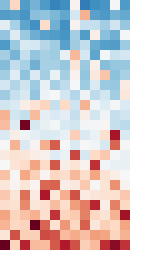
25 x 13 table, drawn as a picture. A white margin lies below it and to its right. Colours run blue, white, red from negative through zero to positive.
Stripes: none. Slope: up to the bottom. Average level on the scale: 50%. Grain: fine.
